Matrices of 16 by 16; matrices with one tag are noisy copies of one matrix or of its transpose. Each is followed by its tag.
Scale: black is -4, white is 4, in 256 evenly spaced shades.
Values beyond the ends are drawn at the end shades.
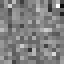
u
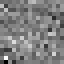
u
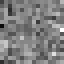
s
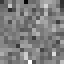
s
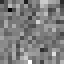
s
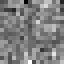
s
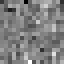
s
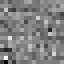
u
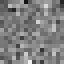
s
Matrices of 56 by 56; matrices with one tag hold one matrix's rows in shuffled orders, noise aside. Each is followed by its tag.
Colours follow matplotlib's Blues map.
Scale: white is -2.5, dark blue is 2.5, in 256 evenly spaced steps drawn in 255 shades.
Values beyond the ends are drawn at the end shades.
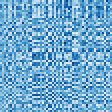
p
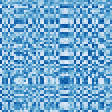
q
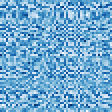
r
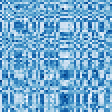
q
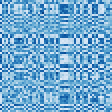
q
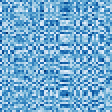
q
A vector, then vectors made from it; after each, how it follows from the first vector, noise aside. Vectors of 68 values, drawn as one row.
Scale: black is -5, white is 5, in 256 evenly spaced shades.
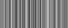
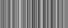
reversed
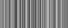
copied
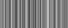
copied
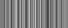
negated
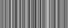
copied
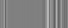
partly zeroed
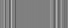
partly zeroed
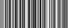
scaled up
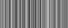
copied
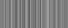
shrunk
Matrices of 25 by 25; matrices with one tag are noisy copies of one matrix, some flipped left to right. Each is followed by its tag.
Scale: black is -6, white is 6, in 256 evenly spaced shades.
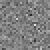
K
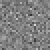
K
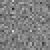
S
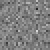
S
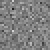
S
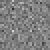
S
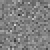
K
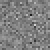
K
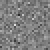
K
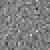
S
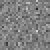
S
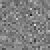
K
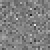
K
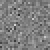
K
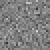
S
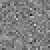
K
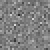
K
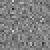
S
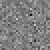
K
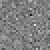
K
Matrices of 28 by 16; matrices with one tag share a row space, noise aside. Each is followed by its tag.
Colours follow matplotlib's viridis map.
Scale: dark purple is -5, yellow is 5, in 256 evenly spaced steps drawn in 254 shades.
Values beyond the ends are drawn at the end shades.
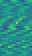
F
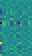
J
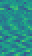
F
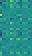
J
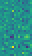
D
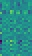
J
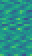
F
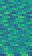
F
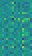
D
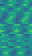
F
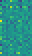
J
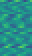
F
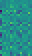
J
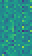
D
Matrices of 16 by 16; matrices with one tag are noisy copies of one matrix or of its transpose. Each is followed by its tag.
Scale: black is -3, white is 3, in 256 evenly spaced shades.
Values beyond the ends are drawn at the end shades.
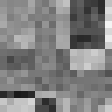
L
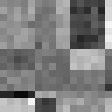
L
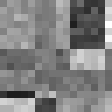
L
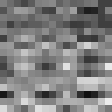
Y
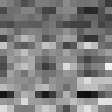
Y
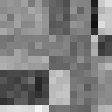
L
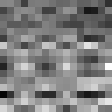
Y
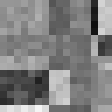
L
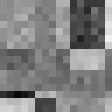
L
